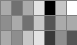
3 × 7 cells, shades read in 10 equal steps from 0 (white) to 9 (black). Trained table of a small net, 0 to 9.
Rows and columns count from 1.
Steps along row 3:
up down down up down up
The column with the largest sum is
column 5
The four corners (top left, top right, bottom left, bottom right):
3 0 3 6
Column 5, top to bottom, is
9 6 7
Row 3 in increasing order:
1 2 3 4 4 6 7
